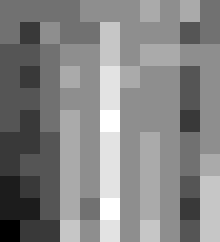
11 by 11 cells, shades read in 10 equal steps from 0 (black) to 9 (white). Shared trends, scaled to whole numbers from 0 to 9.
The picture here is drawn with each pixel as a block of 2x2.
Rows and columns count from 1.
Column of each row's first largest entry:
8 6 6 6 6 6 6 6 6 6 6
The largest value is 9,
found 2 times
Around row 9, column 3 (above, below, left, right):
3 3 2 6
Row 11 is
0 2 2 7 5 8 5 7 5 3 7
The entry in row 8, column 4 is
6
